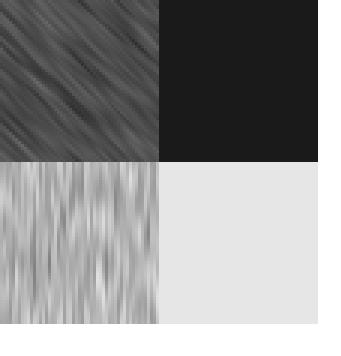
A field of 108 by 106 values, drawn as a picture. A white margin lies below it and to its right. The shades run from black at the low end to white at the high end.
It is made of 2 by 2 panels. Panel 1,1: low, slanting down to the right, faint in contrast. Panel 1,2: very low, flat. Panel 2,1: high, streaked downward. Panel 2,2: very high, flat.
